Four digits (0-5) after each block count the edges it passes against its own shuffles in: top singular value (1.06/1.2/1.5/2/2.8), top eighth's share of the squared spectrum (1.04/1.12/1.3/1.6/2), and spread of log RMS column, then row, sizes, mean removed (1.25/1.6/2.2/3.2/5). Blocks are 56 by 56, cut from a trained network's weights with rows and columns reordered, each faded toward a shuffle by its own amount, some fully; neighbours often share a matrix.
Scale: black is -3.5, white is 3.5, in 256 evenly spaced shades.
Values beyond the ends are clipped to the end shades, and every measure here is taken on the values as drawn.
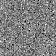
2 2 0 0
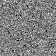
1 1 0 0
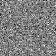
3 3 0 1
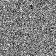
0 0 0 0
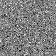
0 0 0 0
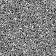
0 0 0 0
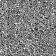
2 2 0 0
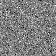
0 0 0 0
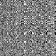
4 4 2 2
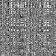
4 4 2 2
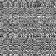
4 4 1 3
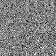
3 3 0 1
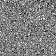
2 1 0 0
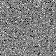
1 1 0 0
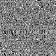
3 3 1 1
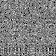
3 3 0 1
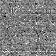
3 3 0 1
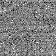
2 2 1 0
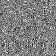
3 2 0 1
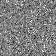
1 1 0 0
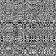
4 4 1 3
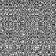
4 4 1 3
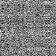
3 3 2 0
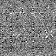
3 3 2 1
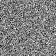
0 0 0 0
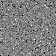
0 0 0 0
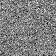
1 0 0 0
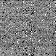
3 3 2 0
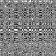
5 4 3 3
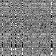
4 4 3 1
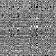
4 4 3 2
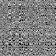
4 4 2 2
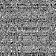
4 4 2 1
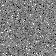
0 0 0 0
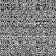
4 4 2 2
